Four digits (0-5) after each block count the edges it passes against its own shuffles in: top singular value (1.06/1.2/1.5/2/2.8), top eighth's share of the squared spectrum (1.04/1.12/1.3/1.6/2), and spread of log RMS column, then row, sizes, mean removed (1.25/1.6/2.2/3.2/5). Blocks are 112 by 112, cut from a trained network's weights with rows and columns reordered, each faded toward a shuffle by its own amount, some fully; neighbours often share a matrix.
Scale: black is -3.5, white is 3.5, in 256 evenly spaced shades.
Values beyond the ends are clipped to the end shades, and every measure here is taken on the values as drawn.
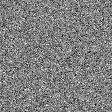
0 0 0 0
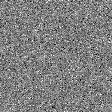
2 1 0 0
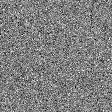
0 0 0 0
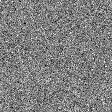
0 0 0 0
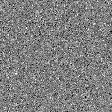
1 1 0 0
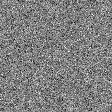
0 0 0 0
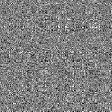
4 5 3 3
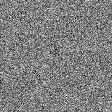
2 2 0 0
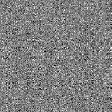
3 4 3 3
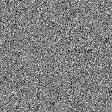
2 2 1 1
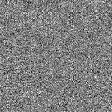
3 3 1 1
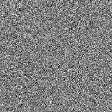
3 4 2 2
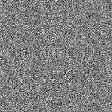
4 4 2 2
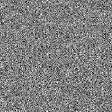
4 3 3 2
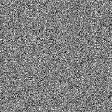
3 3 2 1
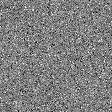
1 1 0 0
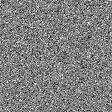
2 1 0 0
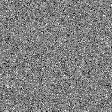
2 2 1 1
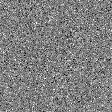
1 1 0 0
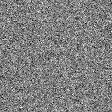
2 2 0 0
